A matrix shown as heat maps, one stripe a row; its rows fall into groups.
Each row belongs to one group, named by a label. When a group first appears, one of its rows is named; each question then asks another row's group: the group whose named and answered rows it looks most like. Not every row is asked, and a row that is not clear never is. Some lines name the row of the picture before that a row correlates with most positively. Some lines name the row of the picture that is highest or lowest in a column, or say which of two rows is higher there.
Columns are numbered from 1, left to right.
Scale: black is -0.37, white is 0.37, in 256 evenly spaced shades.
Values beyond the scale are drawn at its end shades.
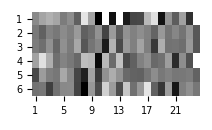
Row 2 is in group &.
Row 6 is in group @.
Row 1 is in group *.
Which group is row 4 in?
*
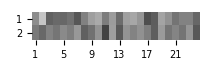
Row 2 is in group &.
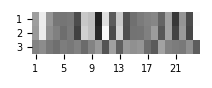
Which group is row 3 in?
&
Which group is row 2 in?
*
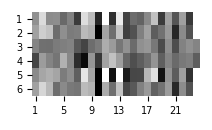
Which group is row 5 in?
*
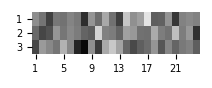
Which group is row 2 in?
&
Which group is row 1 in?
@
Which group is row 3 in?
@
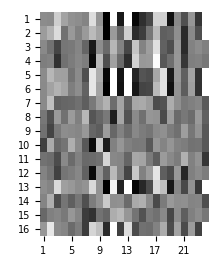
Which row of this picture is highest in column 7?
8
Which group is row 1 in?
*
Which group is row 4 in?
@
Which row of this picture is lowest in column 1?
10
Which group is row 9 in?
&
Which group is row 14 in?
&
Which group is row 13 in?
*
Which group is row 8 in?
&
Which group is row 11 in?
&
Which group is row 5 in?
*
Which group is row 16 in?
*
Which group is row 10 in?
@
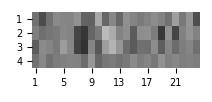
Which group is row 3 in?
@
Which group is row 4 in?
@
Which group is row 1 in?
&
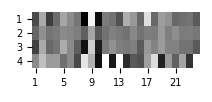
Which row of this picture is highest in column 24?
4
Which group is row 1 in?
@
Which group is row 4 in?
*
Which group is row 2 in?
@
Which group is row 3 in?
@
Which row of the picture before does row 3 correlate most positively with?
4
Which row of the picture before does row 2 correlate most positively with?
4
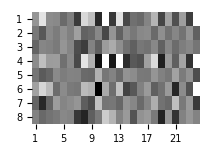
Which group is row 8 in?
@
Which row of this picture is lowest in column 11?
2
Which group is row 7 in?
&
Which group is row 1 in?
*
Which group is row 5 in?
&
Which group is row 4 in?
*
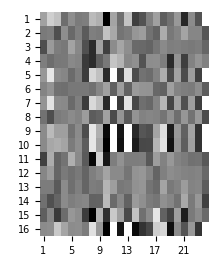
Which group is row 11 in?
@
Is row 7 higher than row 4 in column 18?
Yes
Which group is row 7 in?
*
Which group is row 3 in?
@
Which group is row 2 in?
&
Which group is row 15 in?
@
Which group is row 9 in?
*
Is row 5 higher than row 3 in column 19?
No
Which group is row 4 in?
@
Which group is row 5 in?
*
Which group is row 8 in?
&
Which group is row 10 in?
*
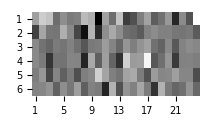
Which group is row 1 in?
*
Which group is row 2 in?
@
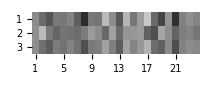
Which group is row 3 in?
@
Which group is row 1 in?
@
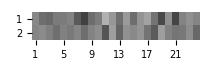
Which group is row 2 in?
&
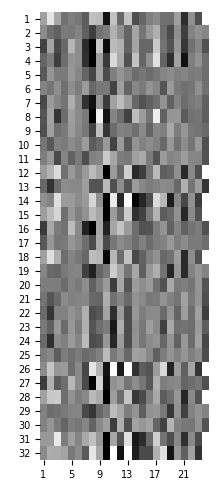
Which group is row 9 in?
@
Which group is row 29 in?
@
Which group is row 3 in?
@
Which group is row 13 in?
&
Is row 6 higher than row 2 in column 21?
Yes
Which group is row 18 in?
*
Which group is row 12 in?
*
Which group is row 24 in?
&
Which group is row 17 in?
@
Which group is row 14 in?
*
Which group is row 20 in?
&
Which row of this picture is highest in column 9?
8
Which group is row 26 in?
*
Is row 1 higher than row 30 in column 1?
Yes
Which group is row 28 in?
*
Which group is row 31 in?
*
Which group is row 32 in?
*
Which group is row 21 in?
&
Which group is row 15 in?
*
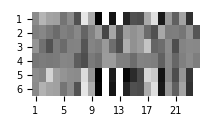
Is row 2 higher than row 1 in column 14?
Yes
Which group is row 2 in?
&
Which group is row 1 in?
*
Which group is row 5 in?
*
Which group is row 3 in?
@
